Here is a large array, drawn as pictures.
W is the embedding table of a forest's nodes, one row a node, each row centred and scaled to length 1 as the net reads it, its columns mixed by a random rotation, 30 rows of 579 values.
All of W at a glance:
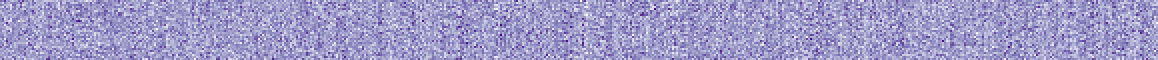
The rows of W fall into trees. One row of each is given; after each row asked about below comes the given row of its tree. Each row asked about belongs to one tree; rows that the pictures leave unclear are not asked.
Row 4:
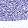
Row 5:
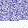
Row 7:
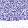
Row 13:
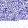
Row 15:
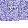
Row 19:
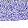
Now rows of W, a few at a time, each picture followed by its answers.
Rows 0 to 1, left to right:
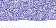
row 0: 15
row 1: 7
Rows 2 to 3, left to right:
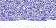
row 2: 4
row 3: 7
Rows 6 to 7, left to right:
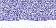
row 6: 7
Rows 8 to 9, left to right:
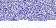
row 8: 13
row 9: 19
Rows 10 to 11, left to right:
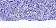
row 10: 4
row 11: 5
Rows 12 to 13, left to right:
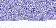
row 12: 19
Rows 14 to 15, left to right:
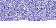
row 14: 4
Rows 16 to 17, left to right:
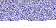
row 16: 5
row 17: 19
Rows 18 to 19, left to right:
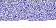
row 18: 13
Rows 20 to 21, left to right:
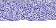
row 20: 5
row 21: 19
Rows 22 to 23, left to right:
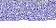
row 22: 19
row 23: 15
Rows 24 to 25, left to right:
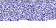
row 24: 5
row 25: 13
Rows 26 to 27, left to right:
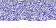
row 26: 7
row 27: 5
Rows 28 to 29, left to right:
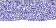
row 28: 4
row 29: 13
